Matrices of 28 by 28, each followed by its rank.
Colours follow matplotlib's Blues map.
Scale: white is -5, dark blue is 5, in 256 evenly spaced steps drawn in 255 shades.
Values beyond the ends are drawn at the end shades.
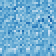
five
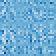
five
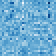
five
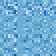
three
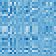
three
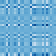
one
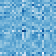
three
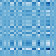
one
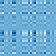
one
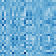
three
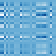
one
